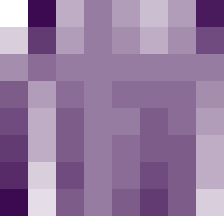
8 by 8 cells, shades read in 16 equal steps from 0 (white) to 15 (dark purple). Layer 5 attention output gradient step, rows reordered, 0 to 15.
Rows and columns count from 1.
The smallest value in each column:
0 2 5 8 6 4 6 3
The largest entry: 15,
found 2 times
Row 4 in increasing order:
6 7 8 9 9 9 9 10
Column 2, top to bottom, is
15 12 9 6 5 5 3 2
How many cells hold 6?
5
